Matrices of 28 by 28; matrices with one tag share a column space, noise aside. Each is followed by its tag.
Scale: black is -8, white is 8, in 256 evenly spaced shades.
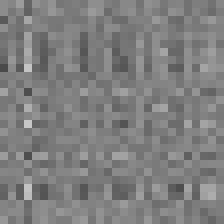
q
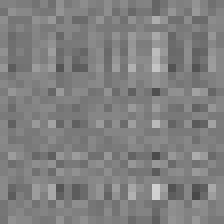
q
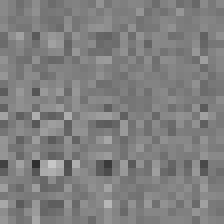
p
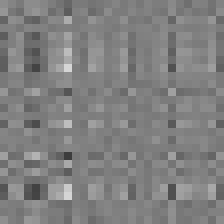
q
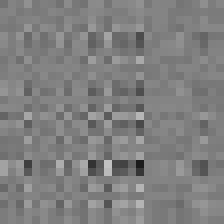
p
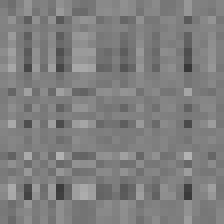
q
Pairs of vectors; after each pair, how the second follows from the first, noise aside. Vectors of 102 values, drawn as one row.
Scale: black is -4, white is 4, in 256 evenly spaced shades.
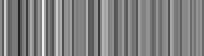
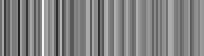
sign-scrambled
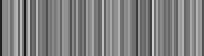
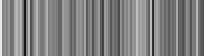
sign-scrambled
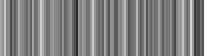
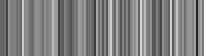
shuffled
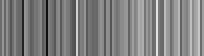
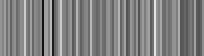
shuffled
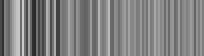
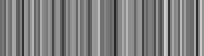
shuffled
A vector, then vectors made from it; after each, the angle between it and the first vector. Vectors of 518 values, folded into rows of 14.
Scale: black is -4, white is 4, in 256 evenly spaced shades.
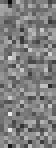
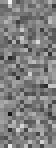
nearly opposite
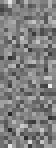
nearly opposite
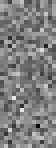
partly aligned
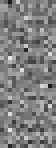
nearly parallel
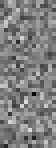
partly opposed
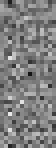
nearly parallel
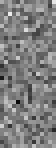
orthogonal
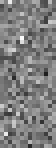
partly opposed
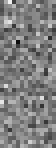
partly opposed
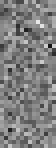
partly opposed
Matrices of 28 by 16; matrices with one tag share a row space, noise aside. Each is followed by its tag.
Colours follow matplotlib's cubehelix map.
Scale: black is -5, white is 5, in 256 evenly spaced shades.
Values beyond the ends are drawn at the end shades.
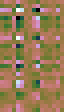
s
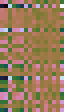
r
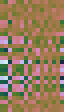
r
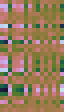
r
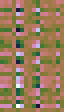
s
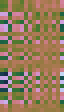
r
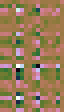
s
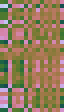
r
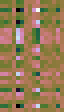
s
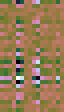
s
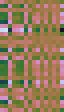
r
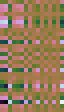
r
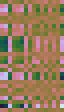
r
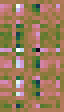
s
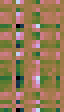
s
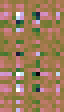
s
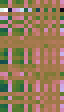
r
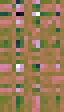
s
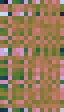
r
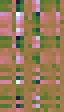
s
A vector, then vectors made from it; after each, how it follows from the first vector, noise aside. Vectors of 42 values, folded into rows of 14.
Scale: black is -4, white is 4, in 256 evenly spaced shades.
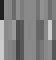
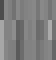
shrunk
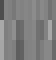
shrunk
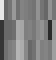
negated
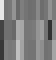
negated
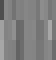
shrunk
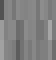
shrunk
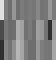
negated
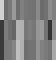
negated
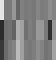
negated
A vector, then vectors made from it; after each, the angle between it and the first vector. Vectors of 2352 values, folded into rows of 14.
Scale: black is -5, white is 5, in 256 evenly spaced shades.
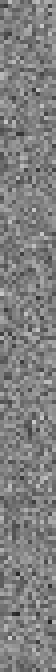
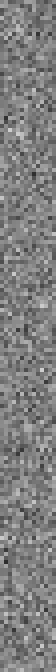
partly opposed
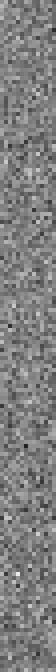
partly opposed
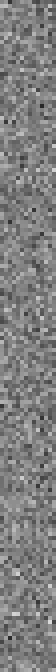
nearly opposite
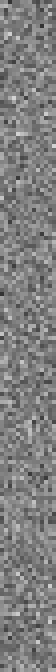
nearly opposite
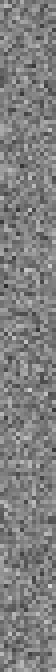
partly opposed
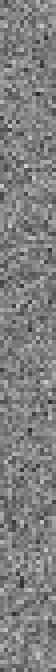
partly aligned
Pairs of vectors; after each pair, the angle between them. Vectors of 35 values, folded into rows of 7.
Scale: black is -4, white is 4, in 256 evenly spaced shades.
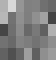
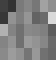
nearly opposite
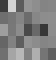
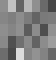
partly aligned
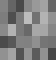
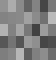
orthogonal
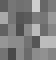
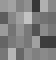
nearly opposite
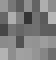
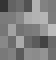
partly opposed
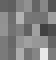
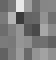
orthogonal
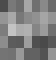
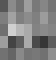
nearly parallel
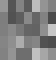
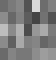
partly aligned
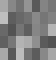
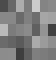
partly opposed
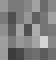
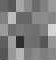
partly opposed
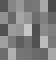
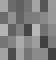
nearly opposite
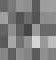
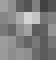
partly opposed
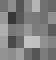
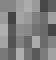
partly aligned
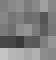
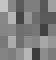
orthogonal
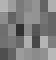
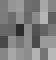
partly aligned
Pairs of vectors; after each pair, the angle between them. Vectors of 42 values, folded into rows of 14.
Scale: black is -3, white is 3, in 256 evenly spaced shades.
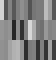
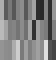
orthogonal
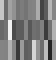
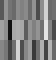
nearly opposite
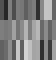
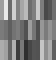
nearly opposite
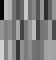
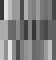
partly aligned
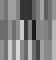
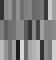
orthogonal
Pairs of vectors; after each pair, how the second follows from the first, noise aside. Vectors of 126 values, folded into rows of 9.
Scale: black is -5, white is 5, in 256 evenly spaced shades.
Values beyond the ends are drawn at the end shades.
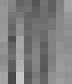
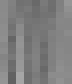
shrunk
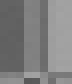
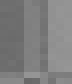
shrunk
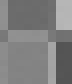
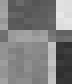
scaled up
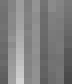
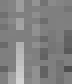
partly zeroed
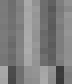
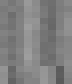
shrunk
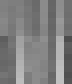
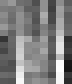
scaled up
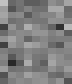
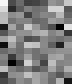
scaled up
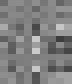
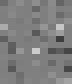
partly zeroed
